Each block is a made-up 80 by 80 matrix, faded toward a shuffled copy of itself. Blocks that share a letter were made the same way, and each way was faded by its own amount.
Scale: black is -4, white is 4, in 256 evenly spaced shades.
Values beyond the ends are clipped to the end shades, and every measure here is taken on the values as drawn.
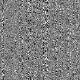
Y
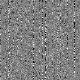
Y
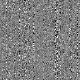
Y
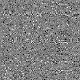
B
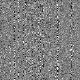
Y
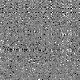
B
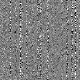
Y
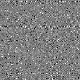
B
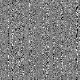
Y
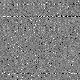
B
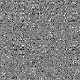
B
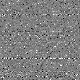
B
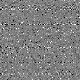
B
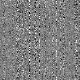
Y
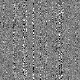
Y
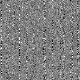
Y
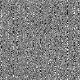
Y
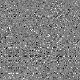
B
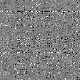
B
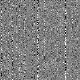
Y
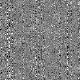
Y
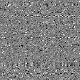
B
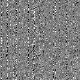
Y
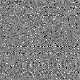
B
